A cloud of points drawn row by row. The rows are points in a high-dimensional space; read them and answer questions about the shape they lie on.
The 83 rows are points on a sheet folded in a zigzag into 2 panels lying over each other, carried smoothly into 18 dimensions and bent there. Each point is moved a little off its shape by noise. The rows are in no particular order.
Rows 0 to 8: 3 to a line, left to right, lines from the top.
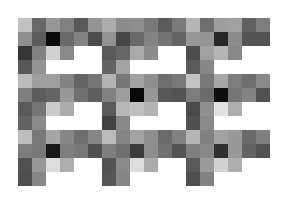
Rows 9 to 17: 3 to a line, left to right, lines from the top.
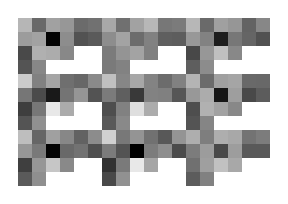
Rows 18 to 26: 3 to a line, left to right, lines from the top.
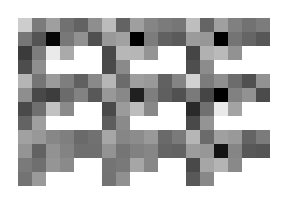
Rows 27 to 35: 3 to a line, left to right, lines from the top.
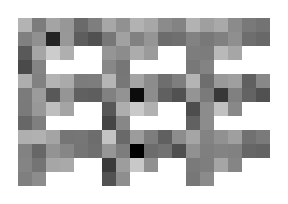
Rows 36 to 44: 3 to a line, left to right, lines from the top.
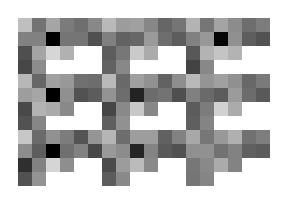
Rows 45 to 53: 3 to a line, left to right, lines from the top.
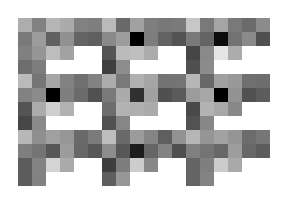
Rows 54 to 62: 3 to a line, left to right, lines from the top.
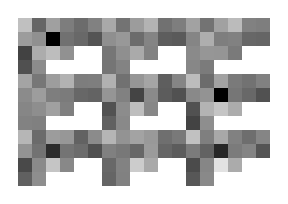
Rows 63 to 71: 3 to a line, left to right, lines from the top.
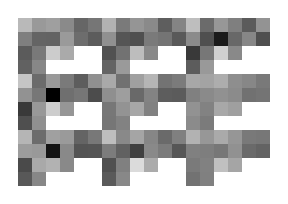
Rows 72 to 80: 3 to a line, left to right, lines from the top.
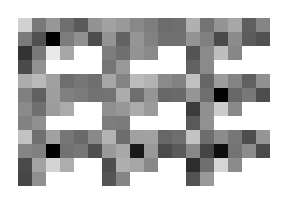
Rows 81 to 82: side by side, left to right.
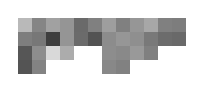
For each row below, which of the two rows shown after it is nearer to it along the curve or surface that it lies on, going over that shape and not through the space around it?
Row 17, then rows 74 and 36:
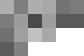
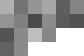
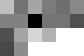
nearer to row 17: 36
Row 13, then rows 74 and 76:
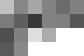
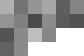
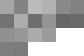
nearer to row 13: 76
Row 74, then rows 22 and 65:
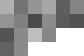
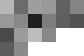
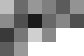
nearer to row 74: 22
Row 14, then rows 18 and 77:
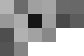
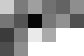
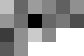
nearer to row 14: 77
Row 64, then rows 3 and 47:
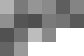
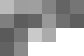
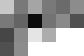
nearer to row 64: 47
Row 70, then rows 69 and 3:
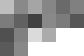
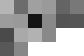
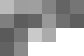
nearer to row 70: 3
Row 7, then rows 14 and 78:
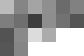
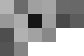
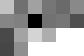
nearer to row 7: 78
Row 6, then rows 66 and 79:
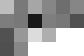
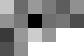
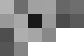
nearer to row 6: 66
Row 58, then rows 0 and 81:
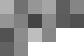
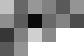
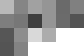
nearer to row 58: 0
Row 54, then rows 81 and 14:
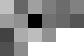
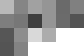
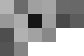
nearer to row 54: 14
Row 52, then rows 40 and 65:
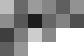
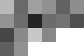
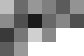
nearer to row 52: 65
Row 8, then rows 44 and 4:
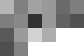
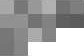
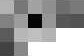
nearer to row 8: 4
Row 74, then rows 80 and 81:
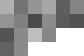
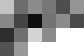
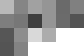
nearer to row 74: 80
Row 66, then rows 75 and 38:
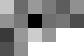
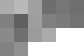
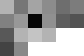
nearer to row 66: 38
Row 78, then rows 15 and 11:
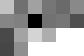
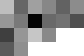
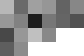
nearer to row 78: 15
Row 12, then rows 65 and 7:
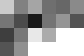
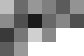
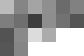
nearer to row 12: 7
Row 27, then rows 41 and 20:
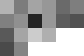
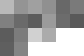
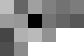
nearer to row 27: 41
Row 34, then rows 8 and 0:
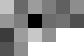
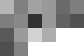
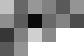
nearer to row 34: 0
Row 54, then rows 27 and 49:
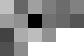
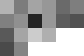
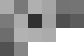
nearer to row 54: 27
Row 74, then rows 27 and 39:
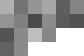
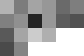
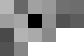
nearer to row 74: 39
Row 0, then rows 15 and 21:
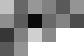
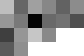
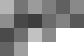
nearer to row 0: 15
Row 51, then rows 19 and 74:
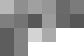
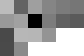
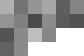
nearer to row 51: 19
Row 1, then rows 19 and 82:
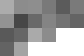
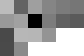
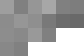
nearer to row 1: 82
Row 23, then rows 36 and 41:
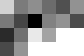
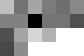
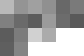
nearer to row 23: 36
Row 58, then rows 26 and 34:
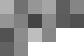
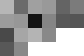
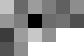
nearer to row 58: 26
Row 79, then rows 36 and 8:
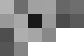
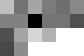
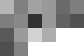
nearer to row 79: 36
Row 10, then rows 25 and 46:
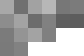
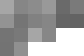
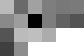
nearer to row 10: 25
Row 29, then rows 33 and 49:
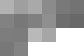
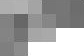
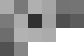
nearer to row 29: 33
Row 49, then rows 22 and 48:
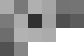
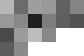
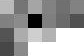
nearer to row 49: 48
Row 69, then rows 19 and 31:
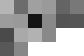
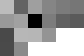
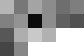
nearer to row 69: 19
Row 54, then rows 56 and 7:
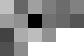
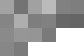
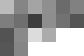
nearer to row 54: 7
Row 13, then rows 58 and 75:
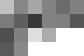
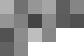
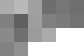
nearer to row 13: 75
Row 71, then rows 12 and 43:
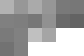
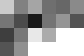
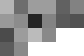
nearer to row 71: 12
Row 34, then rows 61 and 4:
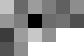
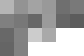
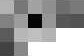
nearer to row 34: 4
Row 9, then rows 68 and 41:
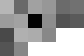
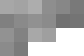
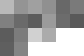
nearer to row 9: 41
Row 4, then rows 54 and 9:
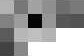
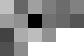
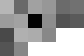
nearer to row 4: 54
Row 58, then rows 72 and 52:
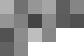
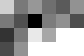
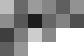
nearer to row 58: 52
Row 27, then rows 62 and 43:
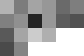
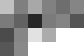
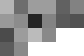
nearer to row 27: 62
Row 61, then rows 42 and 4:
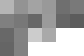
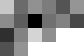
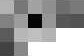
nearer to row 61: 4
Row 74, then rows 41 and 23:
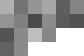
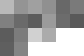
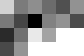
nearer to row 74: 23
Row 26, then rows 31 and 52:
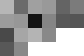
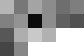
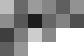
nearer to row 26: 52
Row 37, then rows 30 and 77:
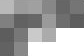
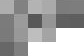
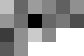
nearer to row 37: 30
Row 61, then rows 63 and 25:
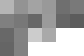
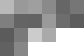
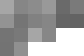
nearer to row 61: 63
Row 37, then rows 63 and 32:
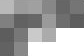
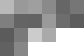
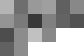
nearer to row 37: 63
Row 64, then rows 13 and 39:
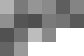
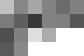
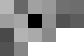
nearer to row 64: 39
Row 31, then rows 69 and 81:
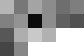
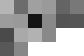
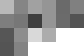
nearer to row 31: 81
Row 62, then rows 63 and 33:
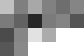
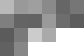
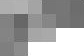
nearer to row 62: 63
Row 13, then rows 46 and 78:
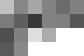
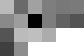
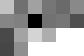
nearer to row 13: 78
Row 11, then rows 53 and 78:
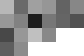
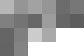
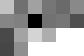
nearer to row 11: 78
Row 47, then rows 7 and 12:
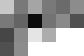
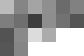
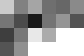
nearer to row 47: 12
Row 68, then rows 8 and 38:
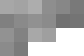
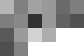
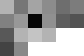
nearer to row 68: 8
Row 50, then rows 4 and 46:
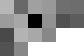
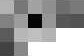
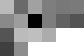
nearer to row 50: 46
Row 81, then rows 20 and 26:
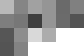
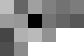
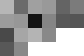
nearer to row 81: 20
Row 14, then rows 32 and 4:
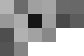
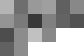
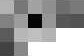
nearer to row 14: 32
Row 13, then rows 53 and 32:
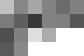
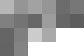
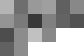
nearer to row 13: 53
